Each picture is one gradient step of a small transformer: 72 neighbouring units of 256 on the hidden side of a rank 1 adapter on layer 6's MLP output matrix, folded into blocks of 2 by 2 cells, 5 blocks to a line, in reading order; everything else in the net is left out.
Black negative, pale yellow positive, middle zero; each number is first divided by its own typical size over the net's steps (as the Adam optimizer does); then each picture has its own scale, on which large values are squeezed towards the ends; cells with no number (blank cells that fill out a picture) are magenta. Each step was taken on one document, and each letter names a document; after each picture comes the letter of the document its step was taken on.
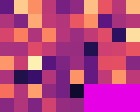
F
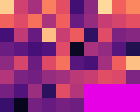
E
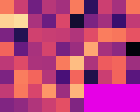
F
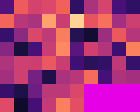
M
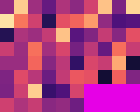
M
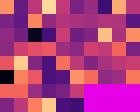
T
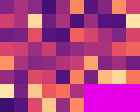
M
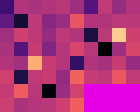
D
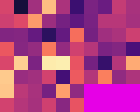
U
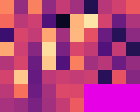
D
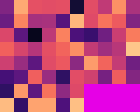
T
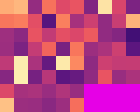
T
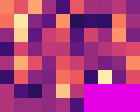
F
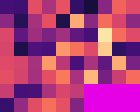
E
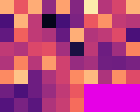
F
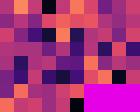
U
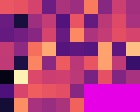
U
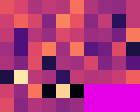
T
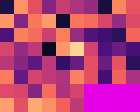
E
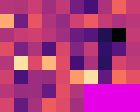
D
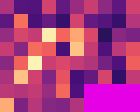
U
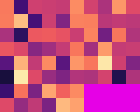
U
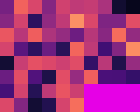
M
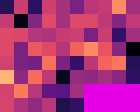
F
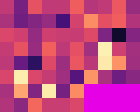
D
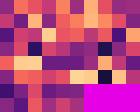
T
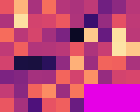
T
